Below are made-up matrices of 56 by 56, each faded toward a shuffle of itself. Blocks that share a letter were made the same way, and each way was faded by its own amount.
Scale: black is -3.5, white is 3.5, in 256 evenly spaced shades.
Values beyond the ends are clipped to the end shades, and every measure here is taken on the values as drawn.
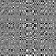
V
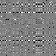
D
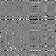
D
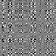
V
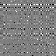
D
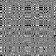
D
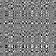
V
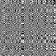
V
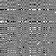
D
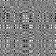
V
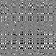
D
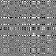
D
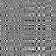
D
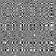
D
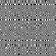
D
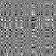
V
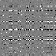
D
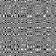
V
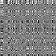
V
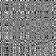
V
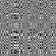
V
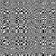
V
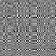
D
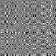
V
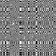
D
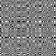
D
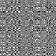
V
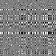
D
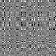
V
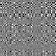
V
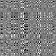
V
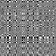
D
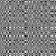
D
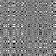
V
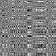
V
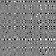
D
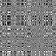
V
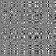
V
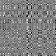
V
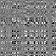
V
